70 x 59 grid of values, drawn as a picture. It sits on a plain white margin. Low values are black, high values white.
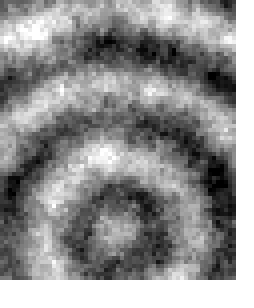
Overall the values sit about 50% of the way up the scale. Concentric rings centre on the bottom middle. The ninth with the highest average is the top left.
